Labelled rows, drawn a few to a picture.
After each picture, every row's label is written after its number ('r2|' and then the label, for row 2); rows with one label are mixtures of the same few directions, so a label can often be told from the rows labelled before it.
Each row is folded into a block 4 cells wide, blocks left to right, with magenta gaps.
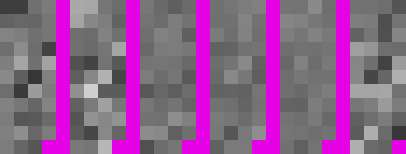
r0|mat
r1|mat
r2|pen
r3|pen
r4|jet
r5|pen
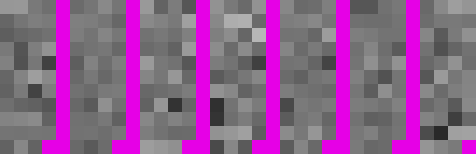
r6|mat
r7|jet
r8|jet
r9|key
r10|key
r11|mat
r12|pen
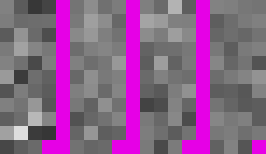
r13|pen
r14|key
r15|jet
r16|mat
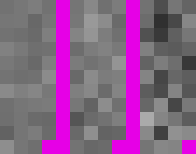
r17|pen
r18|key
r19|key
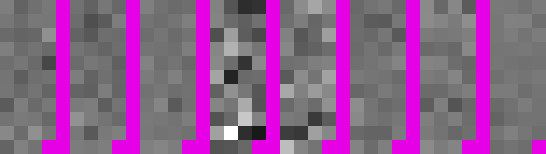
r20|key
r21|key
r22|jet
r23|pen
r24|pen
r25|key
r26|jet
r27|key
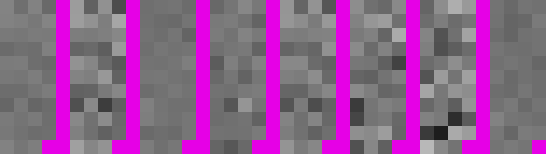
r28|jet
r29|jet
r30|key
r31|jet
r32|jet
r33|key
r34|pen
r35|key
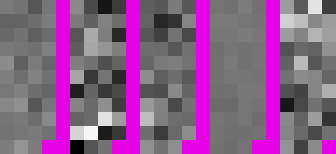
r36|jet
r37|pen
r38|key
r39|jet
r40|jet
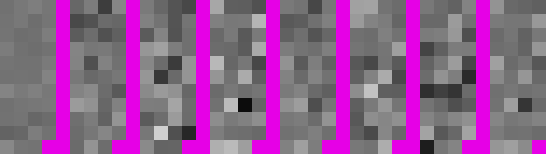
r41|pen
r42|jet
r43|pen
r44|jet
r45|jet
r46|mat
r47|pen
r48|jet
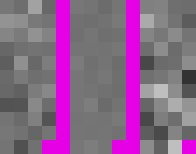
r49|jet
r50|jet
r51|mat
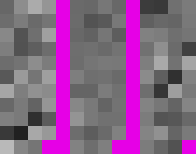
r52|pen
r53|key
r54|mat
